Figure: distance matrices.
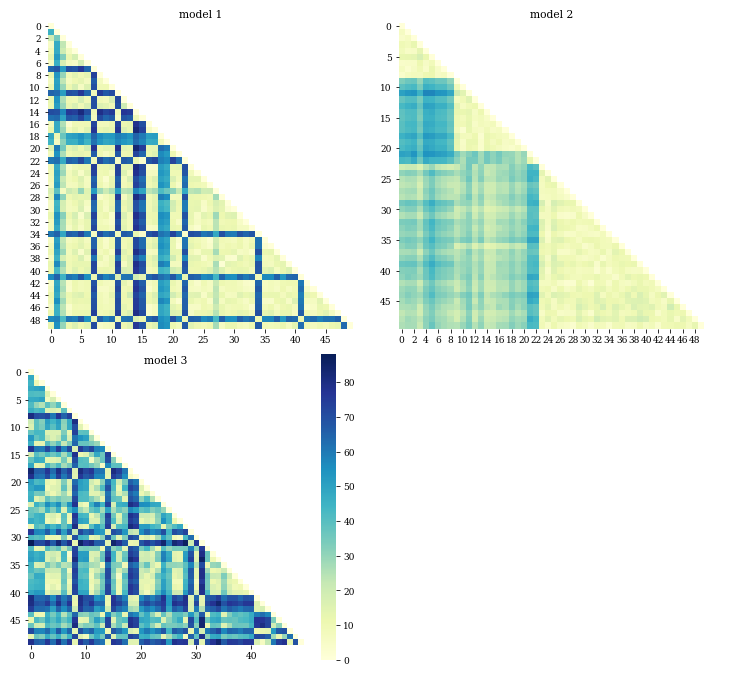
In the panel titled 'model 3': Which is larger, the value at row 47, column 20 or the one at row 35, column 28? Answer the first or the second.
the first
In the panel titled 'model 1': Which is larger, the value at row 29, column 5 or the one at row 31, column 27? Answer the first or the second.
the second
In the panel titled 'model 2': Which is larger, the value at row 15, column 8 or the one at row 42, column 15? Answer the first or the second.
the first
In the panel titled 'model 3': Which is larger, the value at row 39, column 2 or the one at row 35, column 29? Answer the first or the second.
the second
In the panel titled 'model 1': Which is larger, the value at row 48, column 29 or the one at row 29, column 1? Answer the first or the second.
the first
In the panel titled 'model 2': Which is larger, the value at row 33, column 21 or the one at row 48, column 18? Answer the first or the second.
the first
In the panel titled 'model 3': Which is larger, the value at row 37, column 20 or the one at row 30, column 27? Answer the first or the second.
the first
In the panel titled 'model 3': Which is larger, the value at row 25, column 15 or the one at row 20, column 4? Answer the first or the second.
the first
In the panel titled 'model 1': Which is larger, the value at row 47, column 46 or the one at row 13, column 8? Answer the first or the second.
the second
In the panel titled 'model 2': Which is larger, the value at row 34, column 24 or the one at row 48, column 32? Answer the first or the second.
the second
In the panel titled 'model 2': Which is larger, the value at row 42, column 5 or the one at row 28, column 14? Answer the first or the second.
the first
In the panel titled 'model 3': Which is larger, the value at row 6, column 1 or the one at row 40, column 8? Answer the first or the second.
the second
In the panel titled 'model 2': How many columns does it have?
50
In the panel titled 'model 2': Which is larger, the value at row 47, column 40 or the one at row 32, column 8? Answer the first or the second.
the second
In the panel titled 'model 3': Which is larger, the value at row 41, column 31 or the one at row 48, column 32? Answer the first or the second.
the second
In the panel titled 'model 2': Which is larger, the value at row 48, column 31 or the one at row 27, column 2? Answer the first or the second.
the second
